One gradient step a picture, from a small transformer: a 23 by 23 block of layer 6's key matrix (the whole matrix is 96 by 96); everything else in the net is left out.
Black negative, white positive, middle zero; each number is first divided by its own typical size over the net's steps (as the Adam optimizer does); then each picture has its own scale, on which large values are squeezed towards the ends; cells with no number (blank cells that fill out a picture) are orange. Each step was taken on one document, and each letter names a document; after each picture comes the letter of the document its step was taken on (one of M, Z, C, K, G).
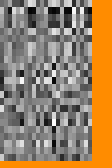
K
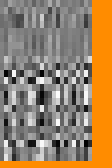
K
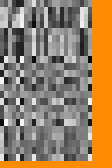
K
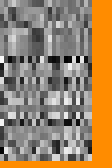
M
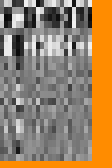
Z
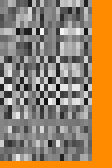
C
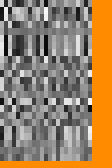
Z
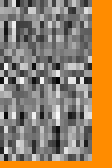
M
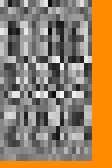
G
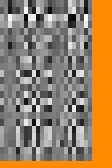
C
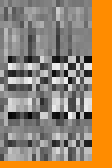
M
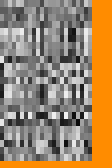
G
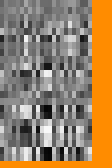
C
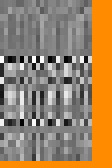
M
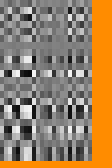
C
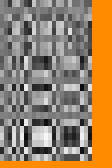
C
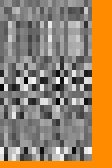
M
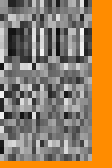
G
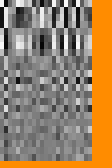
Z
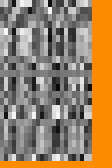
M
